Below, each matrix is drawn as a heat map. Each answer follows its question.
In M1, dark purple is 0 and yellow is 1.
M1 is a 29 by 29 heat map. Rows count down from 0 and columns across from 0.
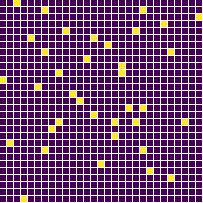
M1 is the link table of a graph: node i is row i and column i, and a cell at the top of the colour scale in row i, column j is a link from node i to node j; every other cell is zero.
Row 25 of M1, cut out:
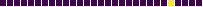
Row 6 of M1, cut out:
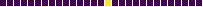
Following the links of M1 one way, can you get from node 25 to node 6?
yes
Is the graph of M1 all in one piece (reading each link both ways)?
no
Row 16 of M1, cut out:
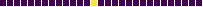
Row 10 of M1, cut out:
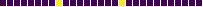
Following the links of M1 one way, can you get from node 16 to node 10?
yes
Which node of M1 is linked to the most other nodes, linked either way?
node 17
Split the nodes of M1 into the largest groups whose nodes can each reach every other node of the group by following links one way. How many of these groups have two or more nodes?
3
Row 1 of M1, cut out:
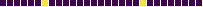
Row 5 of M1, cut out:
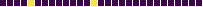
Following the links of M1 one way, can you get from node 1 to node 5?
no
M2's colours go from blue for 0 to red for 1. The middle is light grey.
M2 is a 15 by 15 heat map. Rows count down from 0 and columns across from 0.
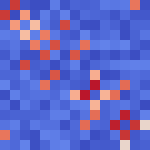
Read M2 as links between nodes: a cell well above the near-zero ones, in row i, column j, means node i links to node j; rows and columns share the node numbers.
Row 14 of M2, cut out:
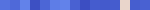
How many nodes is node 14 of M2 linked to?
1
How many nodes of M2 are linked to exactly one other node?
3
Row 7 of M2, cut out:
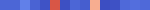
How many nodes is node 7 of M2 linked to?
2
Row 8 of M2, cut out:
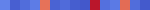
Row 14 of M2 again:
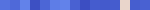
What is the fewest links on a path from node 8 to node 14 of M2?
2
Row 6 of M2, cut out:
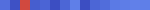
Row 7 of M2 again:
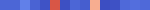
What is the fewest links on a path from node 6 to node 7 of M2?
5
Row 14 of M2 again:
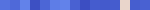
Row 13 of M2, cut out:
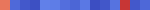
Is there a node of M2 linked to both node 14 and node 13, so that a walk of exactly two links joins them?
yes
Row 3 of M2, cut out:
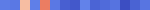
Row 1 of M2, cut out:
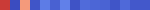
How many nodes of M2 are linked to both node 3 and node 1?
1
